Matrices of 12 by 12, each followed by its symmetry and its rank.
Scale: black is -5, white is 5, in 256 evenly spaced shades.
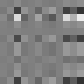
neither, rank one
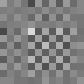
symmetric, rank two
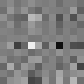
neither, rank two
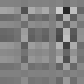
neither, rank one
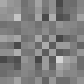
symmetric, rank two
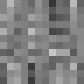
neither, rank two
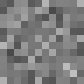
symmetric, full rank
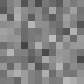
neither, full rank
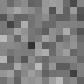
neither, full rank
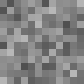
symmetric, full rank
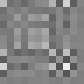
symmetric, rank two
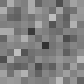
symmetric, full rank
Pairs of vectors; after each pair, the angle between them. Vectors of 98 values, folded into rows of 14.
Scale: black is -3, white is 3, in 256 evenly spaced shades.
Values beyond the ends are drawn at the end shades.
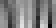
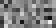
orthogonal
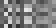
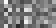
nearly parallel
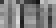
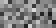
orthogonal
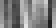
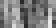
nearly opposite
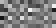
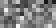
orthogonal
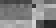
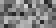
orthogonal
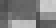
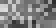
partly opposed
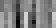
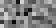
orthogonal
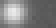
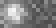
nearly parallel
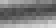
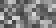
orthogonal
